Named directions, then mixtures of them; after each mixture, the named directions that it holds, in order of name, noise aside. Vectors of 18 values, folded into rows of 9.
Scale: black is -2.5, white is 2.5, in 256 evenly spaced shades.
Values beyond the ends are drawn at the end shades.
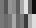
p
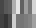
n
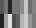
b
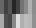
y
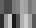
b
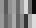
p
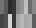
b, y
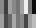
p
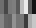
p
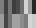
p, y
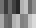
p, y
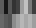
b, p, y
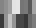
n, y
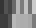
b, n, y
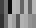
b, n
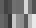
n, p, y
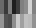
y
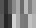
n, p, y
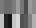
b, n, y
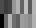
b, n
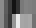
y
